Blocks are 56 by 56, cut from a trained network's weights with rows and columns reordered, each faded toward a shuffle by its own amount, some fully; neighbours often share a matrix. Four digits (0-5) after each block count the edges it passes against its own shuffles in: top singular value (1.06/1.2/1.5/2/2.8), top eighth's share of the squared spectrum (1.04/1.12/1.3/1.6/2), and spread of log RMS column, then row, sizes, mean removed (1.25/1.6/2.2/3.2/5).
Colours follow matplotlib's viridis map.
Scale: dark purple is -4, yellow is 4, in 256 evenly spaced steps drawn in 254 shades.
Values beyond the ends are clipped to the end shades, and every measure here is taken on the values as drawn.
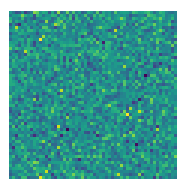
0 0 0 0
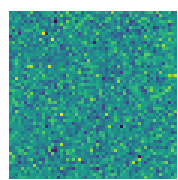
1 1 0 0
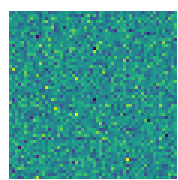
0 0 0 0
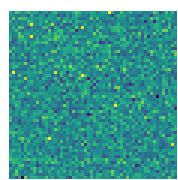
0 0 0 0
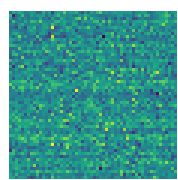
3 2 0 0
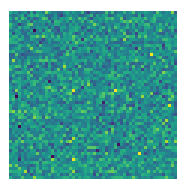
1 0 0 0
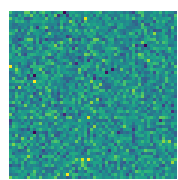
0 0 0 0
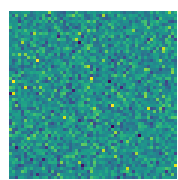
1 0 0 0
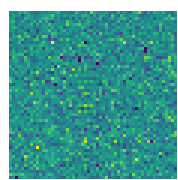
2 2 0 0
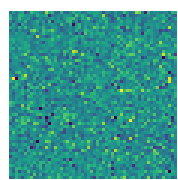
2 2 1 1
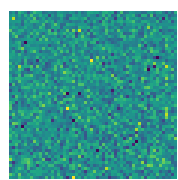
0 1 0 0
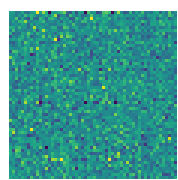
2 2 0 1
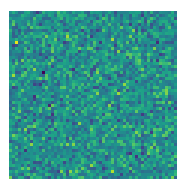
1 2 0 0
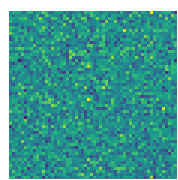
1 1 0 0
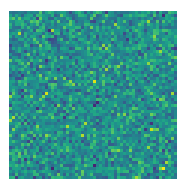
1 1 0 0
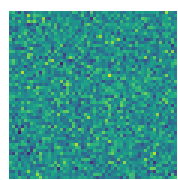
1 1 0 0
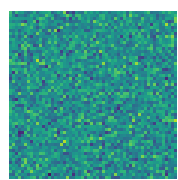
1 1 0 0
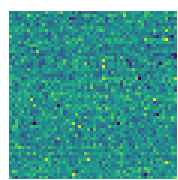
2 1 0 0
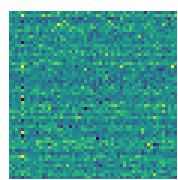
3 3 1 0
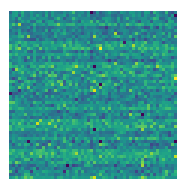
4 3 1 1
